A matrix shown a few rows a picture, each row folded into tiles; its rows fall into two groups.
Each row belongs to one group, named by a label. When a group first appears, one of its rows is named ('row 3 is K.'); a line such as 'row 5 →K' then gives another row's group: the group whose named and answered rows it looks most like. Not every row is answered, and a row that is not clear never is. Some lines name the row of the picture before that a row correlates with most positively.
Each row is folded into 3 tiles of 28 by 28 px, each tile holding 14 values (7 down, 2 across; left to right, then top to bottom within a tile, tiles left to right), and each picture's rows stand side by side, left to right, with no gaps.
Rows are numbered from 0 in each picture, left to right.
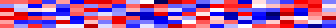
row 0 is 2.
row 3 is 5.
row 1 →2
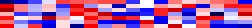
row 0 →2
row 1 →2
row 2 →2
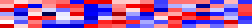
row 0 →2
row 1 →5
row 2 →2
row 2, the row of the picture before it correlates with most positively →1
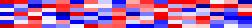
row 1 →5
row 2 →2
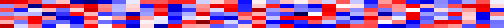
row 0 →2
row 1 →2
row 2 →5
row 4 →5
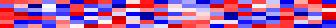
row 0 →2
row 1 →5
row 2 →5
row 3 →5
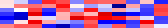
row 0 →5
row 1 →2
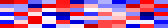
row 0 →5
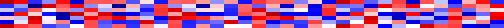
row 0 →5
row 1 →2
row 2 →2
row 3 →2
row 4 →5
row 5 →5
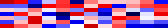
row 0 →5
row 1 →2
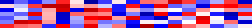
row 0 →5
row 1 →2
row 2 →5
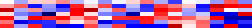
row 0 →2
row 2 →2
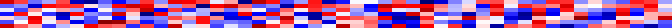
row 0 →5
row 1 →5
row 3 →5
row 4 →2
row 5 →2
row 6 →5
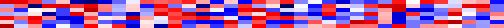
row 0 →2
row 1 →2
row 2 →2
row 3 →2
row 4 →5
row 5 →5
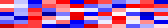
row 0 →5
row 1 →5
